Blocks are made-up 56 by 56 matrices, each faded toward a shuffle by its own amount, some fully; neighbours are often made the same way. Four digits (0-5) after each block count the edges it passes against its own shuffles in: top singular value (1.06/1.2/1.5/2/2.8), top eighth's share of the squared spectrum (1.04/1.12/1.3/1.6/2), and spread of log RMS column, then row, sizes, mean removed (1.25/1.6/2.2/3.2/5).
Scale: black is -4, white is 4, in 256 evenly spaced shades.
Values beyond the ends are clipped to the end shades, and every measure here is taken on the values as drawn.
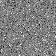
0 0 0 0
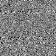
1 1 0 3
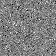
0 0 0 0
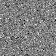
0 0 0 1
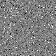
0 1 0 0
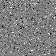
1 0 0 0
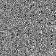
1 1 2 0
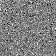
0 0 0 0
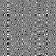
5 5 3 3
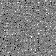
3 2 1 0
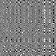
5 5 3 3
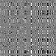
5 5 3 3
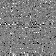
3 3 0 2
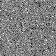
1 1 0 0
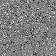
0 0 0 0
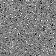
1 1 0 0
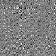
3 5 3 2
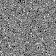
2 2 0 0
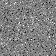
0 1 0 0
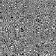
3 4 2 2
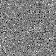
2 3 0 1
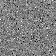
2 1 0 0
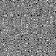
3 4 2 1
